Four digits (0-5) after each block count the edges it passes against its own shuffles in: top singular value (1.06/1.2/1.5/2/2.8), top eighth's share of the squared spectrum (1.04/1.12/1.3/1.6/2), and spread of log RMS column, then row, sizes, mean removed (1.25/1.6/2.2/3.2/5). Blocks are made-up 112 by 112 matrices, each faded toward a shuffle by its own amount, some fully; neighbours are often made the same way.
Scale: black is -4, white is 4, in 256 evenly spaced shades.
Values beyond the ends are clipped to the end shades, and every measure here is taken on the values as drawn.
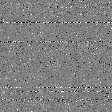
3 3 0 3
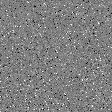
0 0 0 0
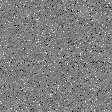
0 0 0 0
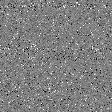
0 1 0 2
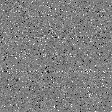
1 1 0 2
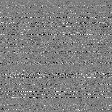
2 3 0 4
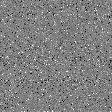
0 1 0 1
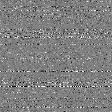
3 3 0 4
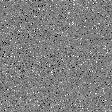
1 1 0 1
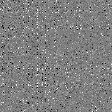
2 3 3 2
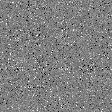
1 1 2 1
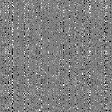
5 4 4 1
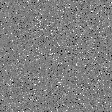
2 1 1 0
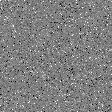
2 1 0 0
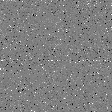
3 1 0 0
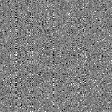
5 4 3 2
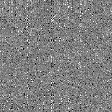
4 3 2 2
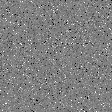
2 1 0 0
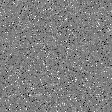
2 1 0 0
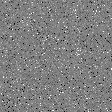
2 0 0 0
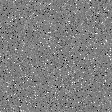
0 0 0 0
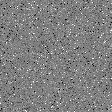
2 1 0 0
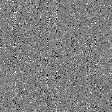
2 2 2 0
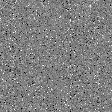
1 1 1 0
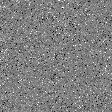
0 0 1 0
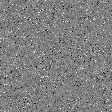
0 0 0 0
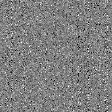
1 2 3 0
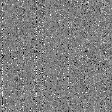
2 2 3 0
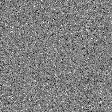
0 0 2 0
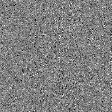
1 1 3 0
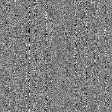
2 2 4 0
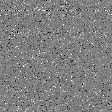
3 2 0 1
